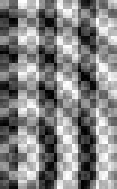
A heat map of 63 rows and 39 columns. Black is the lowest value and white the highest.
Average level on the scale: 50%. Rings: centred on the bottom left. Stripes: upright, repeating 3 times.
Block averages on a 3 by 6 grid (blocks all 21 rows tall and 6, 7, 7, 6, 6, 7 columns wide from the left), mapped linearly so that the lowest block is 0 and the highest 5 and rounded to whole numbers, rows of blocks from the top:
141414 / 142414 / 141505
